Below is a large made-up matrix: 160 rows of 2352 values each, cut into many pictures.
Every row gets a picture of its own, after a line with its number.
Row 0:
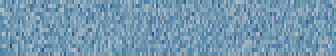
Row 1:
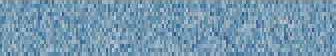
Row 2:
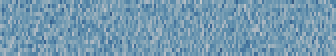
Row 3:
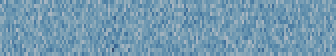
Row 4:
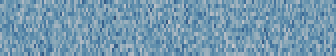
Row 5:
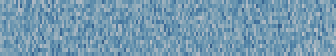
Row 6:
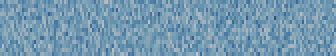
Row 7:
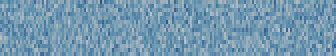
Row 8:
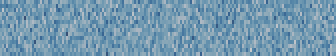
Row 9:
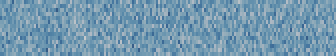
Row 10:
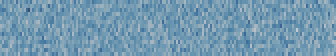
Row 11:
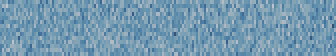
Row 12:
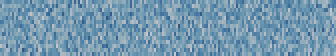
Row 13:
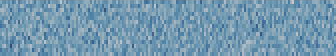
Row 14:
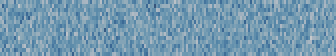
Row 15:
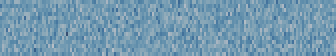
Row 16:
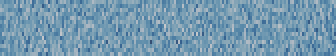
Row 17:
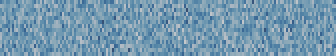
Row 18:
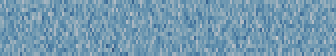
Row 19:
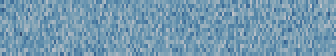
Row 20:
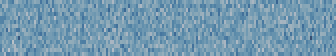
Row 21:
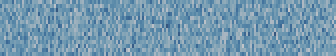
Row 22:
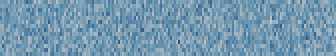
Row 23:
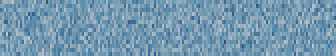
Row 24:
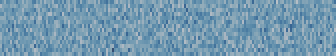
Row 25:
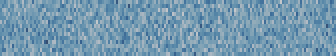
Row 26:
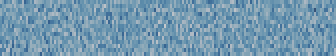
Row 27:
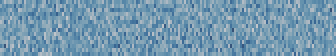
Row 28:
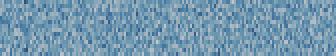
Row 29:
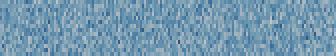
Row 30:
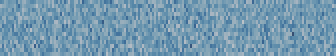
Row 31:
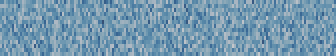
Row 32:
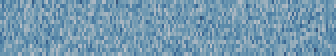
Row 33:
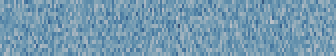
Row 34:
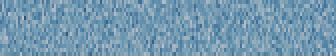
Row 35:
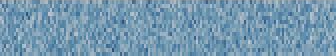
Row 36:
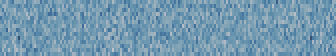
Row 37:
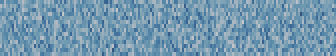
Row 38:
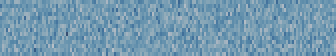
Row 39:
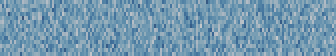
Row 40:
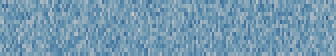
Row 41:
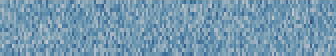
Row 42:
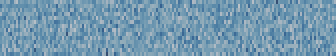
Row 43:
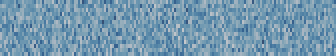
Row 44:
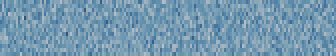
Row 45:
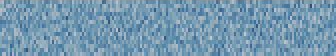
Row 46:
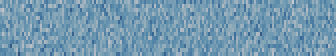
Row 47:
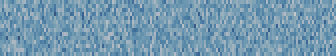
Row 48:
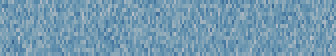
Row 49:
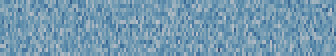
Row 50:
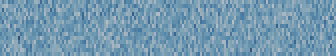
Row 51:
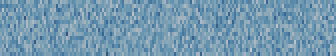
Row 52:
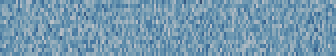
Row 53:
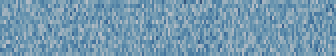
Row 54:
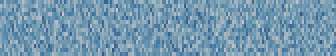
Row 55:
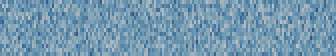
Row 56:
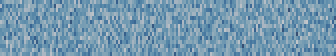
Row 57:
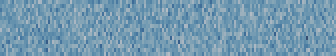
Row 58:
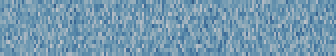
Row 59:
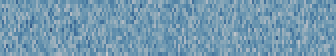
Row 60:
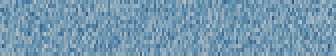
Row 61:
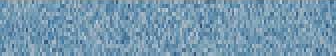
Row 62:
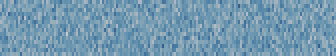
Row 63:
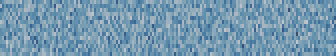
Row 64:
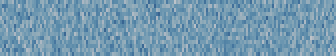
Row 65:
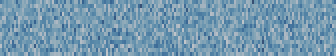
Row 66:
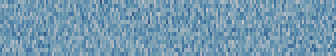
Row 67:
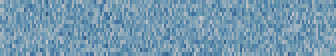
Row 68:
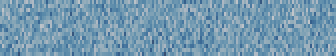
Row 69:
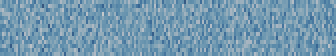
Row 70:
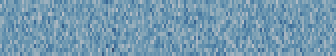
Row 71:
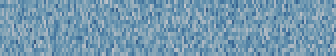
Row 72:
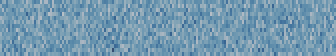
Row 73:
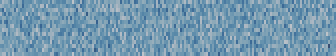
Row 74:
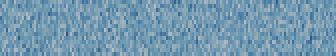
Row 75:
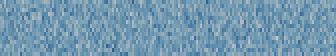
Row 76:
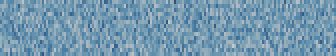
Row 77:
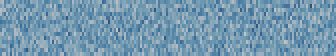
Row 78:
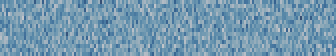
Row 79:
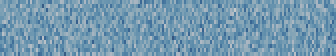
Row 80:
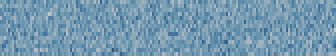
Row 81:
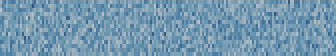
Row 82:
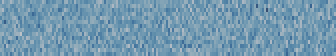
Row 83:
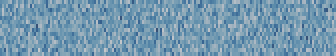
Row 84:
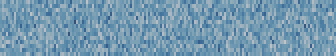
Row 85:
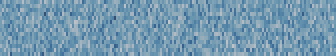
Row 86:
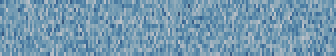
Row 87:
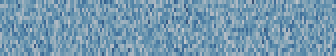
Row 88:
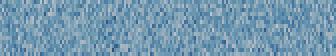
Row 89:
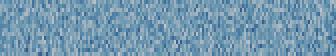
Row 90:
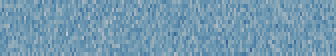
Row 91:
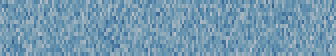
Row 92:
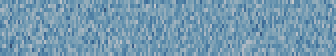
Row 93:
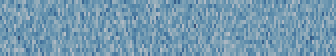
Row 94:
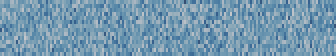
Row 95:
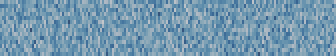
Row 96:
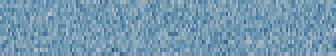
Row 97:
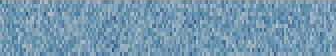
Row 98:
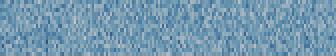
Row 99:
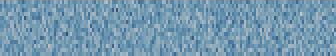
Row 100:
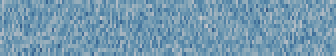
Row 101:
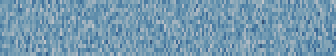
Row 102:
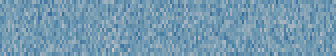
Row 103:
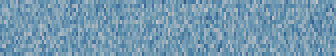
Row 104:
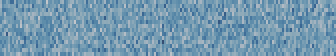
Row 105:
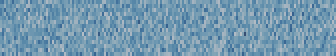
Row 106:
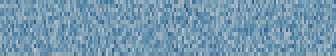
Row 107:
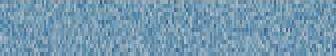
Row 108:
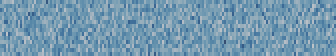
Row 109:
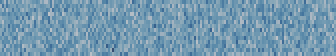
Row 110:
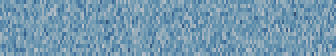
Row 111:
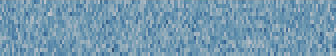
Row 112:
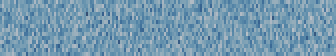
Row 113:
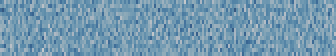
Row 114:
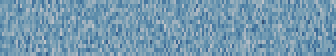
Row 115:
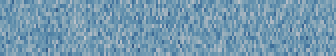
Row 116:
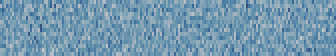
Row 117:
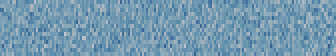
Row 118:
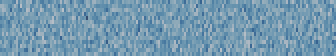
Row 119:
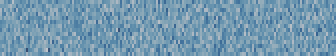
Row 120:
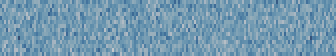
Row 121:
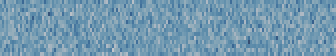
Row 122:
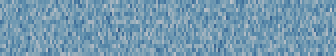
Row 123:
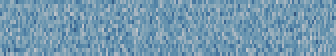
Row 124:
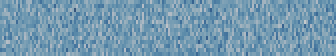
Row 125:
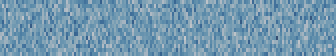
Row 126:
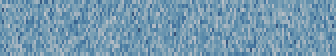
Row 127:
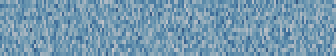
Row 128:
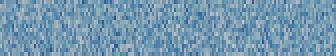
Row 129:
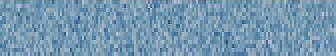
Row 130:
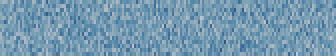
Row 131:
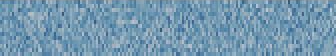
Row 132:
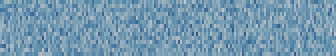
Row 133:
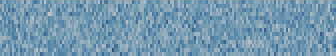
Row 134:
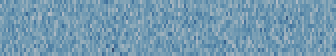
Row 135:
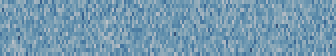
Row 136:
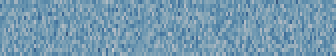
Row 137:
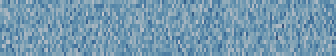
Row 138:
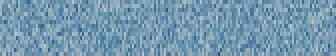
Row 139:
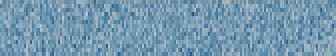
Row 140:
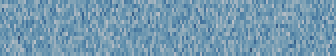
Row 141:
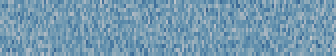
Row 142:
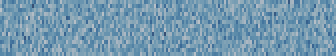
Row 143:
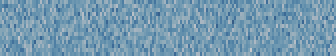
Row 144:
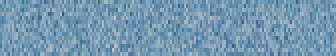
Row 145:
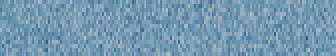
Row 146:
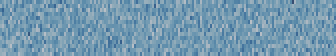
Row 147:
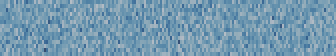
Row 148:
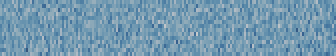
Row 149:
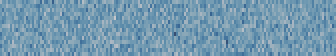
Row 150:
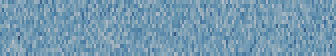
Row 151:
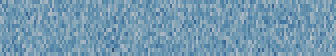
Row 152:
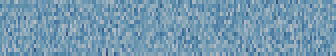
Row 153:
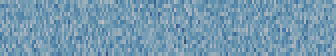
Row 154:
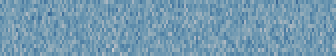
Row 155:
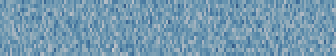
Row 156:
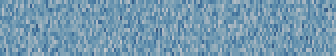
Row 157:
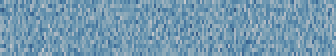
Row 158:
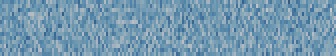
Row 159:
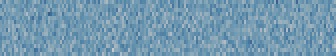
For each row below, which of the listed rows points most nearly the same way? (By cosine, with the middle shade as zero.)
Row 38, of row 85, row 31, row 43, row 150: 85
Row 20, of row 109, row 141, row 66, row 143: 66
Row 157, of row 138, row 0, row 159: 138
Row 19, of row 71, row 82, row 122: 71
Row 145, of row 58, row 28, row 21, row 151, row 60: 21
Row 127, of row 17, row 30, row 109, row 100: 100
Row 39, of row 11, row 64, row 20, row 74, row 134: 134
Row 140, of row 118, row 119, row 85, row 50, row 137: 50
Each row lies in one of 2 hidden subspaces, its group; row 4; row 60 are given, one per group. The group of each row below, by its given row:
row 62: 4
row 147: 60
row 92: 60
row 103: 60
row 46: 60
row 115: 60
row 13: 60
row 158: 60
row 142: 60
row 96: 4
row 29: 60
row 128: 4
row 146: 60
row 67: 60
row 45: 60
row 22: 60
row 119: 60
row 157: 60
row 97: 4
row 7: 4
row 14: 4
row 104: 60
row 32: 60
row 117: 60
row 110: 4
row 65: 4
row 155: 4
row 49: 60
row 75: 4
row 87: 4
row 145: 60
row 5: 60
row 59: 4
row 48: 4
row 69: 60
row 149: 4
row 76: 4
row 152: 4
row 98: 60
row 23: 60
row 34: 4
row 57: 60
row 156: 60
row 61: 60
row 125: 4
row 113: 60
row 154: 4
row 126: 4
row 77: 60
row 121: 4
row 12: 60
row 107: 4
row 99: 4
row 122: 60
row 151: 4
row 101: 60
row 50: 4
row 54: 4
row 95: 4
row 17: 4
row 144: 4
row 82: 60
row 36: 4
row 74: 4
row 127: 4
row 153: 4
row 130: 60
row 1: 4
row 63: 60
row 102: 4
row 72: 4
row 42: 4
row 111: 4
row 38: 4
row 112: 60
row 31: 4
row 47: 4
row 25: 60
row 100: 60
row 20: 4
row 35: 4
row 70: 4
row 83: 60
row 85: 4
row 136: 4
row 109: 4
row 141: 4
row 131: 60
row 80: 4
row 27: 60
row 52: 60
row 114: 60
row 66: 4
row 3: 4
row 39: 4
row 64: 4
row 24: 4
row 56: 60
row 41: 60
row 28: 60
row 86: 60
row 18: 4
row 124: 60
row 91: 4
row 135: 4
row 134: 4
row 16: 60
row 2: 60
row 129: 4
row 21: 60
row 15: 4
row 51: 4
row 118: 60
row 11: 4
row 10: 60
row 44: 4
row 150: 4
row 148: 60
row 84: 60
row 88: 4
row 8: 4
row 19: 60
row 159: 4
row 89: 60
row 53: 60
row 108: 60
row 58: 60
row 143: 4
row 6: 4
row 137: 60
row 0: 60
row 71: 4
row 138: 60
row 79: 60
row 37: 4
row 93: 4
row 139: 60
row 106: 4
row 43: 4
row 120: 4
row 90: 4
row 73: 60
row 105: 60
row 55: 4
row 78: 4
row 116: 60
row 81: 60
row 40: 4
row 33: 60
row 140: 4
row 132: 60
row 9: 60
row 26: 60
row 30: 4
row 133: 4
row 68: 60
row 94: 60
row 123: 4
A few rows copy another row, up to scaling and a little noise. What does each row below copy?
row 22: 29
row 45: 77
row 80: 96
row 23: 108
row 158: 131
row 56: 63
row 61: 25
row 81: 142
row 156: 83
